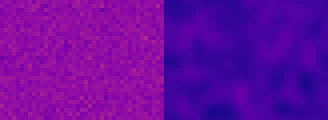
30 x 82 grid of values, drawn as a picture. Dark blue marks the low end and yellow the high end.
It is made of 1 by 2 panels. Panel 1,1: low, fine-grained, faint in contrast. Panel 1,2: very low, blotchy, faint in contrast.
